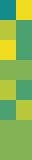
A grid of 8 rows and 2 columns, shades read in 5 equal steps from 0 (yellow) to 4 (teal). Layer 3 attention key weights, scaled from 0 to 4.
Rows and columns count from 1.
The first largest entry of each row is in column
1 2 2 1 2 1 1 1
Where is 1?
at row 2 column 1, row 5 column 1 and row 6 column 2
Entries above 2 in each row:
1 1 1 0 1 1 0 0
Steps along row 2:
up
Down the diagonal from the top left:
4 3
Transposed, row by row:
4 1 0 2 1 3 2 2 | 0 3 3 2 3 1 2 2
